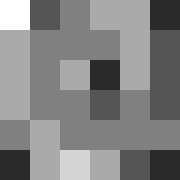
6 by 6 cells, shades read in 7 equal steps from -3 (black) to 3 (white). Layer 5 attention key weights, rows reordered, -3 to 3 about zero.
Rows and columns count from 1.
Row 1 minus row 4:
2 -1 0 2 1 -1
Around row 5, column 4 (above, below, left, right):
-1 1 0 0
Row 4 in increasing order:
-1 -1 0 0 0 1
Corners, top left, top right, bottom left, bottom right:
3 -2 -2 -2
